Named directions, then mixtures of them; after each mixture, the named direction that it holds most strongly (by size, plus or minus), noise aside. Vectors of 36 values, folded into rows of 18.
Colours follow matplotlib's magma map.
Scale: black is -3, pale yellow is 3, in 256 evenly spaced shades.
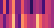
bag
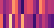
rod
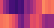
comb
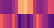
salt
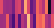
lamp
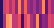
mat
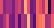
lamp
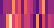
mat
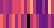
lamp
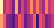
mat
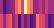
salt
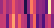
lamp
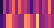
mat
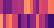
salt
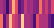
rod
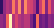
mat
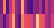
bag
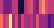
rod
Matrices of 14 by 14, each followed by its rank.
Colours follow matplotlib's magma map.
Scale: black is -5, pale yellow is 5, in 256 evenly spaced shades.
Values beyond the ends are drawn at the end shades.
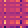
one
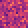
full rank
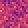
full rank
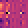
two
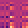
one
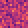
full rank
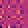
two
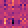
two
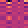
one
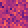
full rank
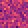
full rank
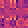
two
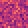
full rank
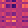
one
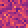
full rank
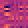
two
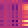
one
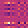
one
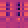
one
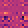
two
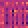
two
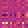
two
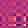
one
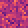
full rank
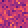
full rank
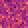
full rank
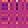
one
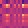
one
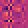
two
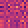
two
